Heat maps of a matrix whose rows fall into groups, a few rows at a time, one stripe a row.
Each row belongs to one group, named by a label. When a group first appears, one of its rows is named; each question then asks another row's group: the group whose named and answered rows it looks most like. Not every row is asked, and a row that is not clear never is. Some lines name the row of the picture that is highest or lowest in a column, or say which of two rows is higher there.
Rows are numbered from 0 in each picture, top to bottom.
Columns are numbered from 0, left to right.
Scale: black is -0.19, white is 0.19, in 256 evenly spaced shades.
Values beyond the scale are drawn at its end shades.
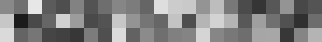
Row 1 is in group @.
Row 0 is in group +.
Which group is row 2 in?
@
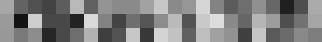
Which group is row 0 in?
@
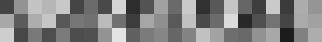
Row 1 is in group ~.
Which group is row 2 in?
@
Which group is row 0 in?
~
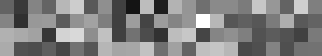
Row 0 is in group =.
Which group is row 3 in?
@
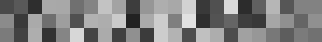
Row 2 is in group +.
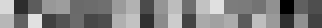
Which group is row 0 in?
@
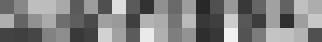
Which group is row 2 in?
~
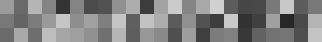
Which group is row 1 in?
~
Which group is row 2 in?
~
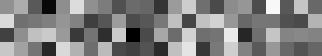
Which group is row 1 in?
@
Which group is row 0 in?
=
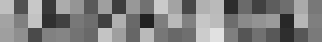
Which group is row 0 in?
+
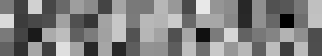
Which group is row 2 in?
~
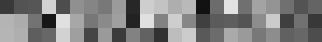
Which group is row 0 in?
~
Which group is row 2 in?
=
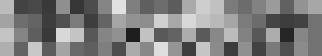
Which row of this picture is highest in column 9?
3
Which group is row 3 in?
+
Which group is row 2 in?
=
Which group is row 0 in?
@
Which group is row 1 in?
@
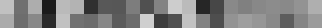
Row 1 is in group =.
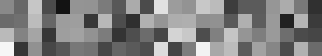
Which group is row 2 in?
=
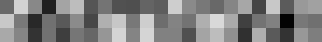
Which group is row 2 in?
@
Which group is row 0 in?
=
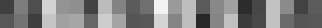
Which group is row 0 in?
~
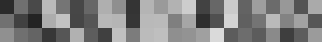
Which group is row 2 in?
@
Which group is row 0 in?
~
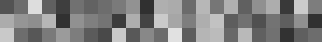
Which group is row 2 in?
@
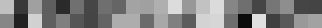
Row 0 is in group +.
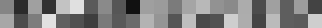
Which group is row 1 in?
~
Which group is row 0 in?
=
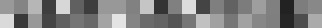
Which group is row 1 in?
@
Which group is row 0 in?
=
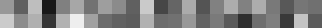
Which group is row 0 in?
=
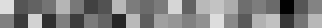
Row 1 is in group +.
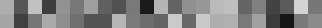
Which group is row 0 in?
+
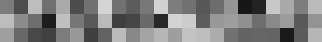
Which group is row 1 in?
=
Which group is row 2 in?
@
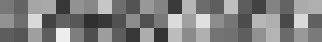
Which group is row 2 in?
=
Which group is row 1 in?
+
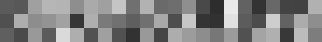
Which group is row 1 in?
~
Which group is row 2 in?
=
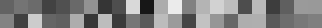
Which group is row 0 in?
+
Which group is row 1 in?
+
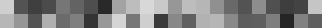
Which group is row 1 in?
@
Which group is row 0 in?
@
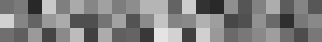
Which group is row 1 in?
@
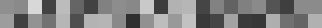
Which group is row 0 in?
=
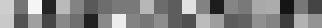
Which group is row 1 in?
@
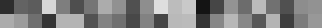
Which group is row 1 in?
=
